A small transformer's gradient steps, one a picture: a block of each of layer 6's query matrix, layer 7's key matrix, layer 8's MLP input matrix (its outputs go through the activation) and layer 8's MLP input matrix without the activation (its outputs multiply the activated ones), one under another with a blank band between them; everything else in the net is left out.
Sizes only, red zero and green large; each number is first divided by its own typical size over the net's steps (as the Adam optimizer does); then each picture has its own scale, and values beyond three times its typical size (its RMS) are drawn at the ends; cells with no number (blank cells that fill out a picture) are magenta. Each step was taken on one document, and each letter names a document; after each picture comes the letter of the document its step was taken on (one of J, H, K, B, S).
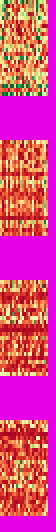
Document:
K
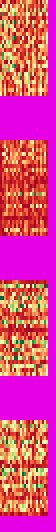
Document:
K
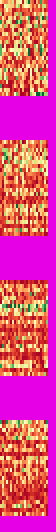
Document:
K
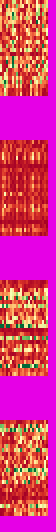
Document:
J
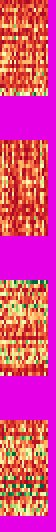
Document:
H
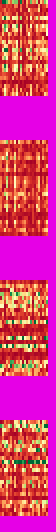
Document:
J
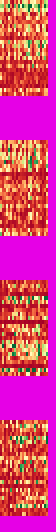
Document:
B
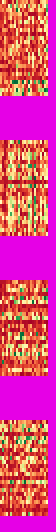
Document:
B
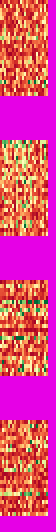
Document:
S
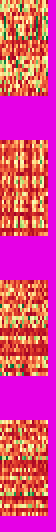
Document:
S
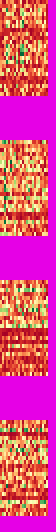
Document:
K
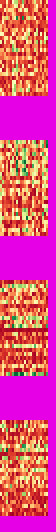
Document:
K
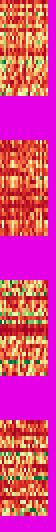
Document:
H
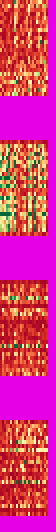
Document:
B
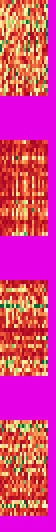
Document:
J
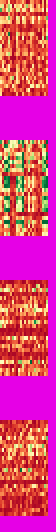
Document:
S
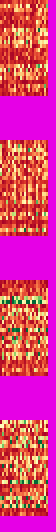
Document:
B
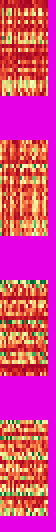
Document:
H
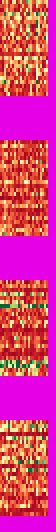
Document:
S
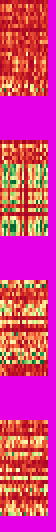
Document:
H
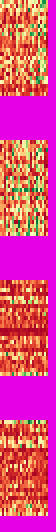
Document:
K
